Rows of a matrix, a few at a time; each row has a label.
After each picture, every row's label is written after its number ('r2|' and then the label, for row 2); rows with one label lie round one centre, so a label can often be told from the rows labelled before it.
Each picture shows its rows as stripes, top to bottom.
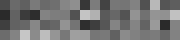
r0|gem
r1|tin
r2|gem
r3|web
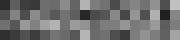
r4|tin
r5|gem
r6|web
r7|tin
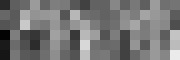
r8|gem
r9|web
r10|web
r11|tin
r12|tin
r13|tin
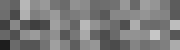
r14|web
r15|web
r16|tin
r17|web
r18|tin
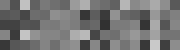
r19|web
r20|gem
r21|gem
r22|web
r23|gem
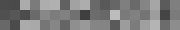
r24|web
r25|gem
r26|web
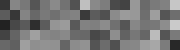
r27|tin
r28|gem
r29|tin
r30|gem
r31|web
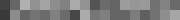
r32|web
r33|tin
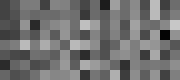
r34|gem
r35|gem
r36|tin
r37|gem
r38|web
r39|gem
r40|tin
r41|gem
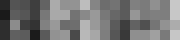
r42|tin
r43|tin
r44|tin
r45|tin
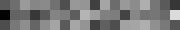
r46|web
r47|tin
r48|web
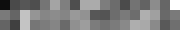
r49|tin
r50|web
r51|web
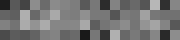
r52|gem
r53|web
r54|web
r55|gem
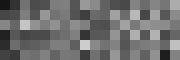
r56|tin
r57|gem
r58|web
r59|gem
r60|tin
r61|gem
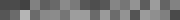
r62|gem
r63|web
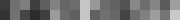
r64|tin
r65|tin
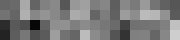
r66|web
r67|web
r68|tin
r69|tin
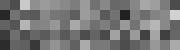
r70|web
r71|tin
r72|web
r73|gem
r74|tin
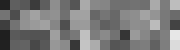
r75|tin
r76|web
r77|web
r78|tin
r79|tin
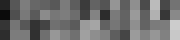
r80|gem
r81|gem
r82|tin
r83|tin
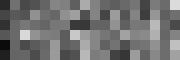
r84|tin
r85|gem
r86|gem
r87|web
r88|tin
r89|tin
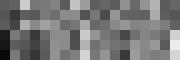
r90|web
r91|gem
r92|web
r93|tin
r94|tin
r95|tin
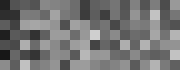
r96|gem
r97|gem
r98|web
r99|tin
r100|web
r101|tin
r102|web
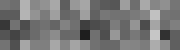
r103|web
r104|web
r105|gem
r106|gem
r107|web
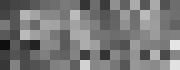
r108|gem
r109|web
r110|web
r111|web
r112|tin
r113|gem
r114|tin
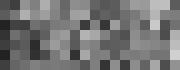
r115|web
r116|web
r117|gem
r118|tin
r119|tin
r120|tin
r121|gem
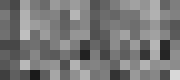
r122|web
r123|web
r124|web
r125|web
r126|gem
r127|gem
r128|web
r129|tin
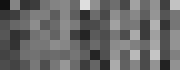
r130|tin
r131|gem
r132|gem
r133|gem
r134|gem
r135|gem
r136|gem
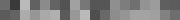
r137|web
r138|web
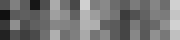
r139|tin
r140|tin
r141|tin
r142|tin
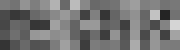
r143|web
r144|gem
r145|tin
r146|gem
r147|gem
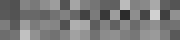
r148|web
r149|gem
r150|web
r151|web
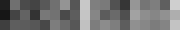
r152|tin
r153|tin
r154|tin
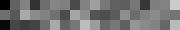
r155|tin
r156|web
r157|tin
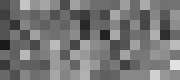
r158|web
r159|gem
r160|gem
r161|gem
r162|tin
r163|web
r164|tin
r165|web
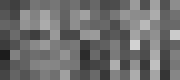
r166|gem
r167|web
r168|web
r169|tin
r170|gem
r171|gem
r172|gem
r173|gem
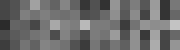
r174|gem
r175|gem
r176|tin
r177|gem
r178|gem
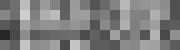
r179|web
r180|web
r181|web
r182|gem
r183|web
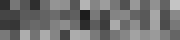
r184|tin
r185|gem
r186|gem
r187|web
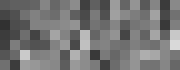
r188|gem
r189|gem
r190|gem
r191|tin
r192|tin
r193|web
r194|web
